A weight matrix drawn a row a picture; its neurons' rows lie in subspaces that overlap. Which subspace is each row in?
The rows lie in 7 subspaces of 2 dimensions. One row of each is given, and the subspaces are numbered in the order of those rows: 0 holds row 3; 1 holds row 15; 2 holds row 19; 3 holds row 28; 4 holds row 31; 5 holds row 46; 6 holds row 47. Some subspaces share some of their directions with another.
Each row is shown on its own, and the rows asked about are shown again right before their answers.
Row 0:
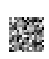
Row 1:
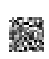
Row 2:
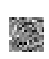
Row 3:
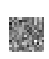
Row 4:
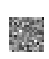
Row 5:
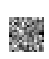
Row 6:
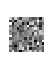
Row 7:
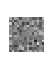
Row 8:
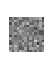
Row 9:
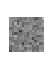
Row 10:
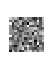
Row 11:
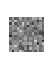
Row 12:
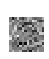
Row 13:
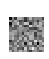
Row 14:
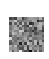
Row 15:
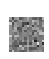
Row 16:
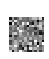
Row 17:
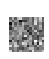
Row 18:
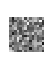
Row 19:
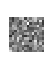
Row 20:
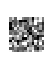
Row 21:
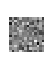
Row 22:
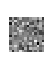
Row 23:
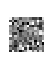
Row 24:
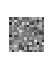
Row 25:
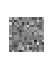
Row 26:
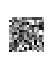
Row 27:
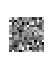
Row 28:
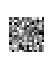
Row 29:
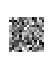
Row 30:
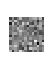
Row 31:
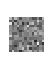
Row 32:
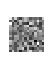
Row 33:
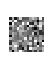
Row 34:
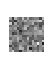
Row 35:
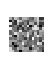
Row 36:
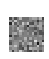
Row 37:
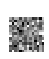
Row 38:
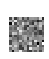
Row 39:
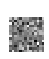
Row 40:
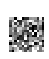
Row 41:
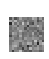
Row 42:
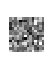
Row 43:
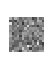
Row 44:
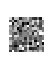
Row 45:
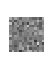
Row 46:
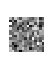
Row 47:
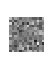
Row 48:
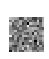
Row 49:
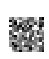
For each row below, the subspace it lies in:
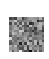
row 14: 1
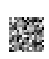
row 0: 2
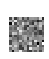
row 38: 2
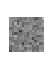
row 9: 5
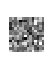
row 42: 0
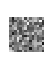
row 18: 2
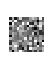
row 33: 5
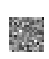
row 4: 5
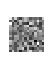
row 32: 3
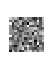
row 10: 2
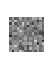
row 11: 3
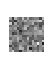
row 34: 2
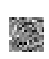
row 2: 1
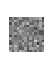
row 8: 4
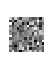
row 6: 5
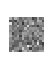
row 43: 4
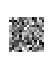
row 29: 4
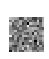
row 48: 2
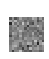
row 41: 4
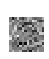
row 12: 1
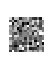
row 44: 1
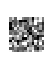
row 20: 0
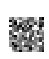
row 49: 5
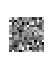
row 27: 4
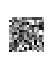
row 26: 6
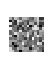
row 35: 5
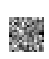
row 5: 3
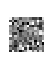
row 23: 6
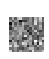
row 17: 0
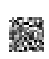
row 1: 3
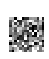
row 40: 6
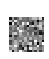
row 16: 6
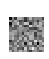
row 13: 3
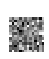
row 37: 3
